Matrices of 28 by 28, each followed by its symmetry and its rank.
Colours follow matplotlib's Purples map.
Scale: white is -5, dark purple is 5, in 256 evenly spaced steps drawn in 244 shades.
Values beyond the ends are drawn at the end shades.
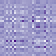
neither, rank two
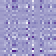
neither, rank two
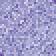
symmetric, full rank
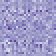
neither, rank five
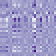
neither, rank two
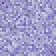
symmetric, full rank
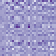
neither, rank three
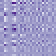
neither, rank two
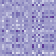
neither, rank three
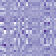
neither, rank three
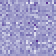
neither, rank five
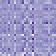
neither, rank three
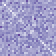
symmetric, full rank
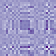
symmetric, rank three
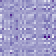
neither, rank three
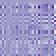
neither, rank two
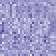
neither, rank five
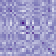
symmetric, rank three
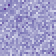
symmetric, full rank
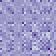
symmetric, rank three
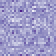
neither, rank five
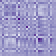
symmetric, rank three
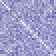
symmetric, full rank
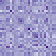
symmetric, rank three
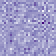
neither, rank five
